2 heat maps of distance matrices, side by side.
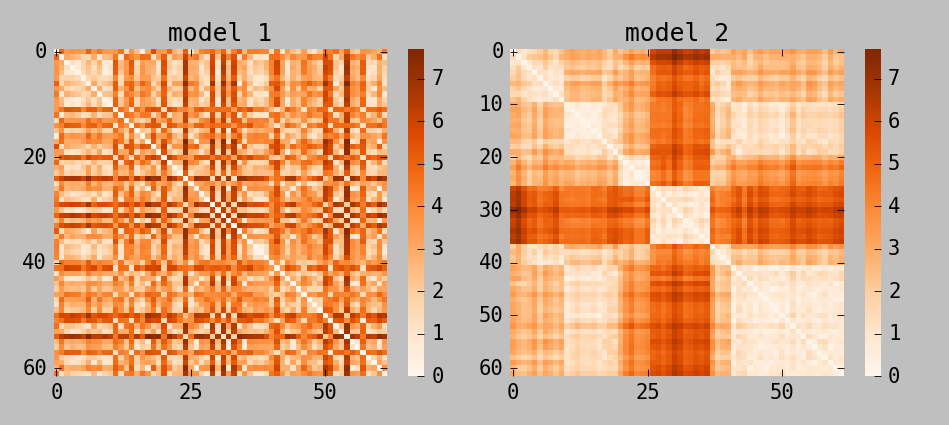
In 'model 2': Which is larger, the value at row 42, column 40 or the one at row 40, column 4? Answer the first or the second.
the first
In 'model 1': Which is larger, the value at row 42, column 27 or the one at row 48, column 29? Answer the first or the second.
the second
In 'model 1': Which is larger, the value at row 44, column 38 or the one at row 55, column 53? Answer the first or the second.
the first
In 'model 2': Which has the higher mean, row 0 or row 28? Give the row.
28
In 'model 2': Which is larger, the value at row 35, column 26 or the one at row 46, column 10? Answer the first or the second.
the second
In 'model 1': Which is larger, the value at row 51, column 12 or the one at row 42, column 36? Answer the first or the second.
the first
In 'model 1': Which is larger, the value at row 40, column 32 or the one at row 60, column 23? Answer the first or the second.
the first
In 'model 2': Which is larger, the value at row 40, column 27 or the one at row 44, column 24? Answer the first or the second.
the first
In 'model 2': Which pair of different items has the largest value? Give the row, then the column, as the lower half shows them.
30, 1
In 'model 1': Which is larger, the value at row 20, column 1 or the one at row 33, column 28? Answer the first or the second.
the second
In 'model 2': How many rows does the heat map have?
62
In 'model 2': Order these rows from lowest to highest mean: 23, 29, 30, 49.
49, 23, 29, 30
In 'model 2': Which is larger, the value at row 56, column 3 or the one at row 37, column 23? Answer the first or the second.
the first
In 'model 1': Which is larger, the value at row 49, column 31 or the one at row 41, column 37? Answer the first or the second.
the first
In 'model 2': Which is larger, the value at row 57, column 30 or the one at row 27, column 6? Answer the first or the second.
the first
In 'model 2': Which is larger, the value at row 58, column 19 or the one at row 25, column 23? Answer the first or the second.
the first
